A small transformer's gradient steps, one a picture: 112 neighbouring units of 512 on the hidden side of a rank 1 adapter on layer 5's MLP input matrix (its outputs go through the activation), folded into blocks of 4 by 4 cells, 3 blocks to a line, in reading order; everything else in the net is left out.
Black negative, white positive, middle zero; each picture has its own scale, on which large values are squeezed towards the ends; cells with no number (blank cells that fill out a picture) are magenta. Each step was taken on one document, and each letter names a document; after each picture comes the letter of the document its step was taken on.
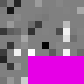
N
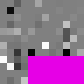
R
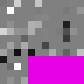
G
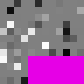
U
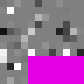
U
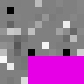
R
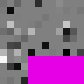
U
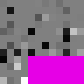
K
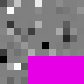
G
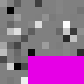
R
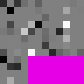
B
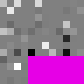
G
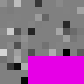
U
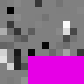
R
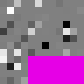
N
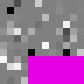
R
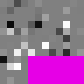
B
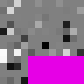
N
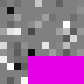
R
